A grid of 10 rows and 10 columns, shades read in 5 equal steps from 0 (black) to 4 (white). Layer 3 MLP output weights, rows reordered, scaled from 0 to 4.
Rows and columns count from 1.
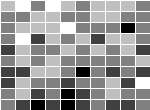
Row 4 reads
2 4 1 3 2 3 1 3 3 2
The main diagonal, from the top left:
3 2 3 3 3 2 2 3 2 2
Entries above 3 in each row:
2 0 1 1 0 0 0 1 0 0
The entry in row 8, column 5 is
1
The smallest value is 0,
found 5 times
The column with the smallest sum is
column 6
